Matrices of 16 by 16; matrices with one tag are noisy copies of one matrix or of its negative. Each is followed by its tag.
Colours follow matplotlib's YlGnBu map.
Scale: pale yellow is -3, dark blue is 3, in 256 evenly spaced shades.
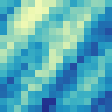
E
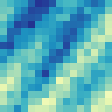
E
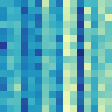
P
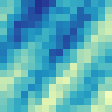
E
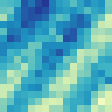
E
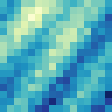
E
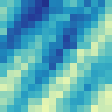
E
